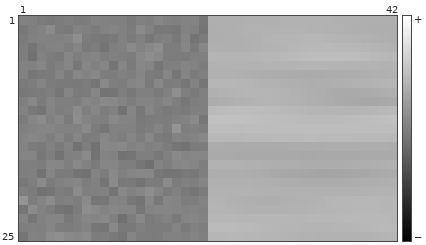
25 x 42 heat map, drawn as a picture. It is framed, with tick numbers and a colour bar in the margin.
The table splits into one row of 2 panels. Panel 1,1: middling, fine-grained, faint in contrast. Panel 1,2: high, streaked across, faint in contrast.
